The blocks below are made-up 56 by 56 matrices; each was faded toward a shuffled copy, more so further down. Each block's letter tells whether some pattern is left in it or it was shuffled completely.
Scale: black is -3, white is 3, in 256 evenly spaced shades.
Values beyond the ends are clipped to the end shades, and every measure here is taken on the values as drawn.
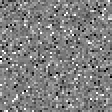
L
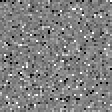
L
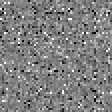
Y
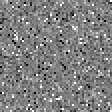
L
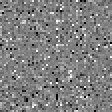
Y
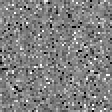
L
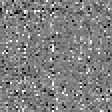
Y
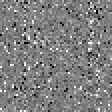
Y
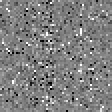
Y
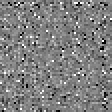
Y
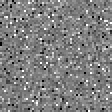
L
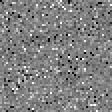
L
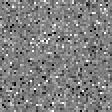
L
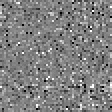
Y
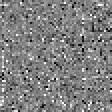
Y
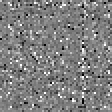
Y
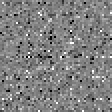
Y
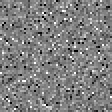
L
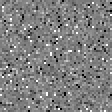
L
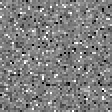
L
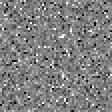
L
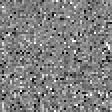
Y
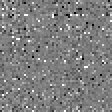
Y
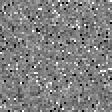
L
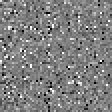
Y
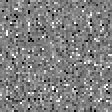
Y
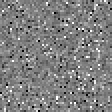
L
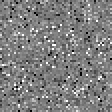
L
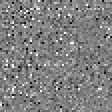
Y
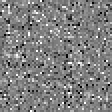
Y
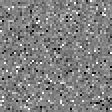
L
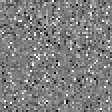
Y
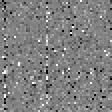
Y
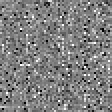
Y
